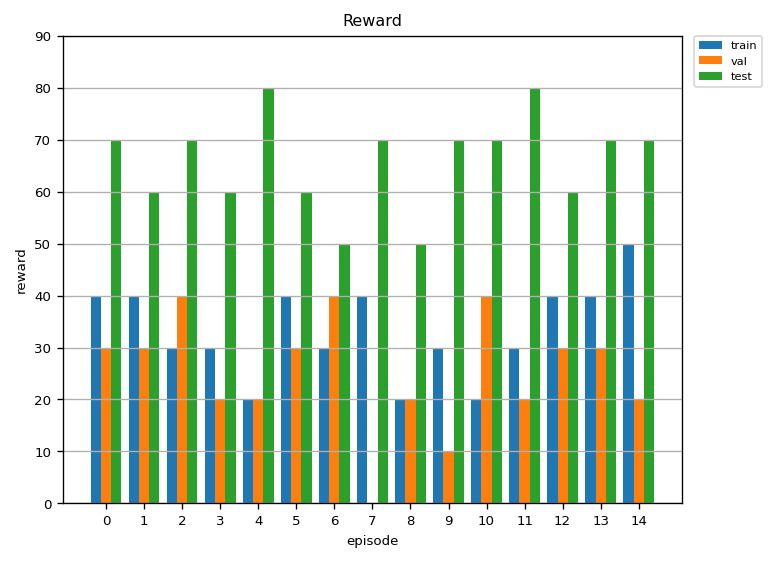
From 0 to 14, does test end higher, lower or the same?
the same
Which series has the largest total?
test
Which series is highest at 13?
test
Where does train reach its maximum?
14
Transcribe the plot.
Title: Reward
x-axis: episode, ticks 0 1 2 3 4 5 6 7 8 9 10 11 12 13 14
y-axis: reward, ticks 0 10 20 30 40 50 60 70 80 90
Legend: train, val, test
Values:
train: 40 40 30 30 20 40 30 40 20 30 20 30 40 40 50
val: 30 30 40 20 20 30 40 0 20 10 40 20 30 30 20
test: 70 60 70 60 80 60 50 70 50 70 70 80 60 70 70
